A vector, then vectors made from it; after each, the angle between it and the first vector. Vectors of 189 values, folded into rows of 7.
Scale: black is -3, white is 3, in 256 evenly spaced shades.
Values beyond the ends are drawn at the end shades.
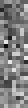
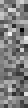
partly opposed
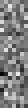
orthogonal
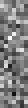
partly opposed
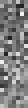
partly aligned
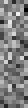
partly opposed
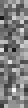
partly aligned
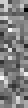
partly opposed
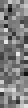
partly aligned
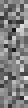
partly aligned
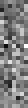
nearly parallel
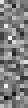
partly opposed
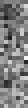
nearly parallel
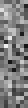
nearly opposite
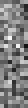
nearly opposite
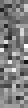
nearly parallel
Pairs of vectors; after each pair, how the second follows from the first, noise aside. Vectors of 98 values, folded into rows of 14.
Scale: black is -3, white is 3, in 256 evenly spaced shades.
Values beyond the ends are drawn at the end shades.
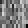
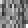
negated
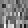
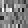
wrapped around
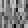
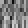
reversed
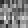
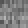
shrunk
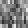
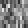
wrapped around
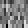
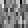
reversed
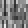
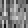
negated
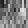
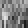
reversed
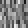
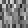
wrapped around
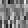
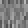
shrunk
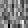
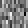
wrapped around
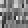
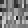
negated
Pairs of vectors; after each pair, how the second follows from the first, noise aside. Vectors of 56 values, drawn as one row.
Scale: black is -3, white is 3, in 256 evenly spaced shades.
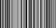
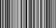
copied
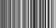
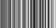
copied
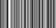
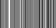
partly zeroed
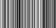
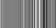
partly zeroed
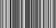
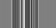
partly zeroed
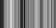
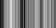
copied
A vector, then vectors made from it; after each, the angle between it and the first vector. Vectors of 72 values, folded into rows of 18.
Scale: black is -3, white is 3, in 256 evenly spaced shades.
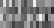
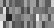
orthogonal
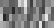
orthogonal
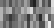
partly opposed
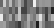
nearly parallel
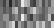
partly opposed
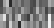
orthogonal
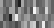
orthogonal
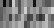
nearly opposite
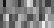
partly opposed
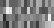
orthogonal
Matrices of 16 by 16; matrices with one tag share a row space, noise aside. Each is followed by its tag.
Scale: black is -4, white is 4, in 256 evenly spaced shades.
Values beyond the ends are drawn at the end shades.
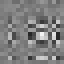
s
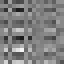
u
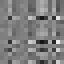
s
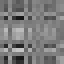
u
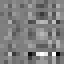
s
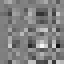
s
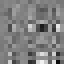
s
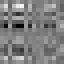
u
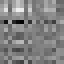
u
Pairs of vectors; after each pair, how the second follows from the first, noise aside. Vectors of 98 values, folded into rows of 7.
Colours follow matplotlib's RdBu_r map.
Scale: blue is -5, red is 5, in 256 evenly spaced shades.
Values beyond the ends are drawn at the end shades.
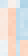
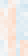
shrunk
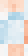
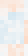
shrunk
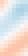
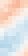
reversed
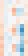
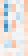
reversed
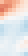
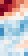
scaled up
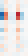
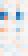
sign-scrambled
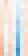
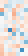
shuffled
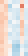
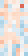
sign-scrambled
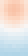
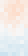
shrunk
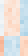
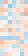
shuffled
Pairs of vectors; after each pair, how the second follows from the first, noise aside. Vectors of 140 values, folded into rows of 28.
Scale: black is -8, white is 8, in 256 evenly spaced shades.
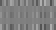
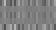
reversed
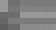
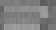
wrapped around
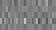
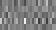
scaled up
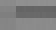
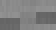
wrapped around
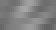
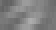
reversed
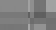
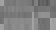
wrapped around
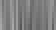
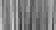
scaled up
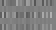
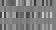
scaled up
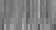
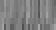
negated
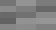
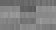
wrapped around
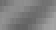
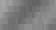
reversed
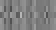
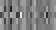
scaled up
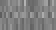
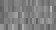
wrapped around
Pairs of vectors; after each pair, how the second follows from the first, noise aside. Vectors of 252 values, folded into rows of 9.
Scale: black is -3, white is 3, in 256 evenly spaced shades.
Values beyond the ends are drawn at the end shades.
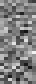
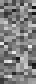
shuffled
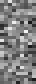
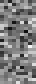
negated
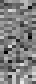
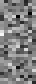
shuffled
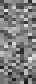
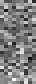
negated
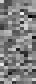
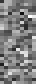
negated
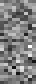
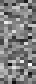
shuffled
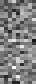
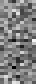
negated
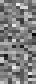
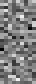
reversed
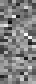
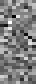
negated
